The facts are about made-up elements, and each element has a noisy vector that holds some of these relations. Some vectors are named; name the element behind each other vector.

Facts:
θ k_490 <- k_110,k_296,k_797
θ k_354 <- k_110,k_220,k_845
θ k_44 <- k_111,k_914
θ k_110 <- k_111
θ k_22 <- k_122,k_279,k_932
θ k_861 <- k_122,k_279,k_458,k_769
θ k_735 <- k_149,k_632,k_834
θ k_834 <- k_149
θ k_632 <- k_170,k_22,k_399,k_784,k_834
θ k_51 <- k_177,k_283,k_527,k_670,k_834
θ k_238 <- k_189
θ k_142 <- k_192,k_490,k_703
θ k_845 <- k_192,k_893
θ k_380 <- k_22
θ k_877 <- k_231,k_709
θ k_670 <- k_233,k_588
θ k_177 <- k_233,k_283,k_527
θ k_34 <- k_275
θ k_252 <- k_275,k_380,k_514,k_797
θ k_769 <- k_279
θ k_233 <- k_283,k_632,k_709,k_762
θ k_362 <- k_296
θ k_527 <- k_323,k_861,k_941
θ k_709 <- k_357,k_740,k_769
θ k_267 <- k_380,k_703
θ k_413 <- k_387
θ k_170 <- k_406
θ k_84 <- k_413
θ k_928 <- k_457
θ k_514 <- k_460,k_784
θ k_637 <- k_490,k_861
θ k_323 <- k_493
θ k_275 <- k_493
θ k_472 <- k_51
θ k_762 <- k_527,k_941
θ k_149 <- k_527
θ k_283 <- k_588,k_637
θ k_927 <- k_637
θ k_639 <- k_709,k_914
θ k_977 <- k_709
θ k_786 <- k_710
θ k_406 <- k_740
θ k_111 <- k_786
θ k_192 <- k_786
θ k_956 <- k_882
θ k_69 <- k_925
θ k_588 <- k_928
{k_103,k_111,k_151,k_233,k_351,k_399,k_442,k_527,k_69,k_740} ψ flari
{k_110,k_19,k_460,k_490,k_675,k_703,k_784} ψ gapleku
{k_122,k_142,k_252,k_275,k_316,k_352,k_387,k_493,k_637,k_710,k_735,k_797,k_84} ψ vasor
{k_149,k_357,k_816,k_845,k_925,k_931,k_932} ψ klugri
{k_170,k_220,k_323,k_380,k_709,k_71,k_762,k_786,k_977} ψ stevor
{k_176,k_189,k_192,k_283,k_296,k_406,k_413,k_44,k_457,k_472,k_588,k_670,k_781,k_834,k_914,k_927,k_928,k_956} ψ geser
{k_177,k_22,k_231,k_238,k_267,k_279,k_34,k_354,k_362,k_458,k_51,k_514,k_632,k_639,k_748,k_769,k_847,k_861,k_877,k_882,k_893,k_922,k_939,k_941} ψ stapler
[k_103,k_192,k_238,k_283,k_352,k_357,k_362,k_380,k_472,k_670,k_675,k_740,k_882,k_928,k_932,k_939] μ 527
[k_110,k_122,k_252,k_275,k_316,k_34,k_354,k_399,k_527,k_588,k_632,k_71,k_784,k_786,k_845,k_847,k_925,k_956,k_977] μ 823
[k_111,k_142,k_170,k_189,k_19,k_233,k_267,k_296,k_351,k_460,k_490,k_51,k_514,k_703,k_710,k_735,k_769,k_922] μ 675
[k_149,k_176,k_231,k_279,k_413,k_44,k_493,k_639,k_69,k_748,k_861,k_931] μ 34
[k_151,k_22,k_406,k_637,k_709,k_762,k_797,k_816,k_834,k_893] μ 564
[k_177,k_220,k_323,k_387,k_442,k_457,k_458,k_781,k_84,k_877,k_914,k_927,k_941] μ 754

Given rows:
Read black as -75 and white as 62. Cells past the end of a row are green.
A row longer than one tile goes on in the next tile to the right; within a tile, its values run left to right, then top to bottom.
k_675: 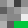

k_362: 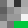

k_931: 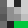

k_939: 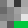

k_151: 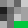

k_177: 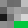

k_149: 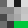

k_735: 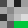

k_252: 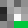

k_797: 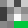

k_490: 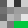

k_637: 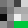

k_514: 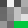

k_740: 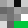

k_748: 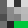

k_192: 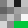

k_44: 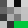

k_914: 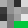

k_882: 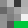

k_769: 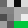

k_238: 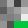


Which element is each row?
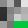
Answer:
k_893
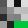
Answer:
k_639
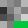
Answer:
k_442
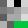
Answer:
k_710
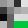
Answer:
k_709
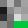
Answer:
k_34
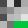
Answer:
k_142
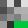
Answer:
k_69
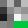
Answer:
k_22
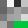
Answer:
k_703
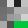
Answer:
k_189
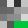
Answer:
k_351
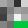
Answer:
k_122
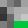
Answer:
k_84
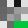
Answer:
k_111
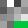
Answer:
k_460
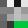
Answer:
k_493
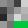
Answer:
k_588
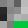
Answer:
k_354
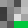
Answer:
k_316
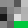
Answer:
k_632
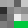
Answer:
k_784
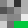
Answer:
k_103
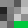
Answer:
k_956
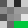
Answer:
k_233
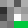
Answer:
k_275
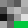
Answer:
k_877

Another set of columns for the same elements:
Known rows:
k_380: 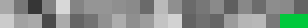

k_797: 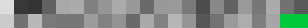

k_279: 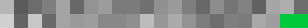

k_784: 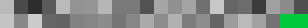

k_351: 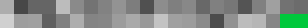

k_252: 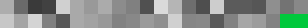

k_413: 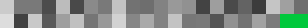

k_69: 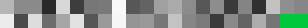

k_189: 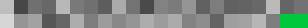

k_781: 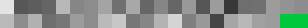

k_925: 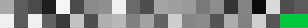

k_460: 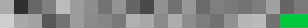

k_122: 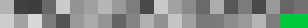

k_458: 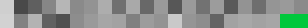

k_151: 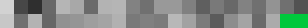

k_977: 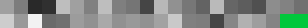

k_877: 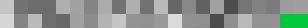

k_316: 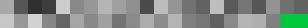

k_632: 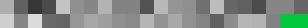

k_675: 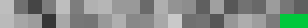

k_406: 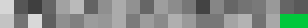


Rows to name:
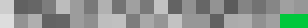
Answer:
k_177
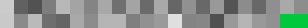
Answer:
k_323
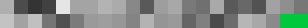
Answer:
k_845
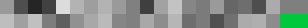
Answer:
k_786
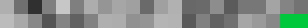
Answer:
k_192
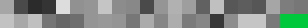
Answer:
k_110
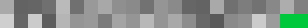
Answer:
k_861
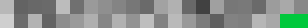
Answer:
k_748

